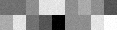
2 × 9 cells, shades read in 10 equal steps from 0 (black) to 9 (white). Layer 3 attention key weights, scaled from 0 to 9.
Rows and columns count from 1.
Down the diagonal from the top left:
4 8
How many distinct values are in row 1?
5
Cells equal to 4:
3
